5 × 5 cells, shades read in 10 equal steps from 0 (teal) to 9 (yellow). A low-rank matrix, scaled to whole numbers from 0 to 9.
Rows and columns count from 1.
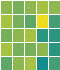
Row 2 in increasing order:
2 3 4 6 9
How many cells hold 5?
6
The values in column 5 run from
1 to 5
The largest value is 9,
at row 2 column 4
